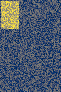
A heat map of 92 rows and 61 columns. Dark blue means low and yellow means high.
The ninth with the highest average is the top left. Overall the values sit about 30% of the way up the scale. There are no regular stripes. The halves do not mirror each other. In the top left lies a patch that is higher than the rest.
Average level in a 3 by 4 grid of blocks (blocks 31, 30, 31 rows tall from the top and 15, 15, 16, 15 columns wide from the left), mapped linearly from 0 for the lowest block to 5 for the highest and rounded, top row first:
5 2 0 0
0 0 0 0
0 0 0 0
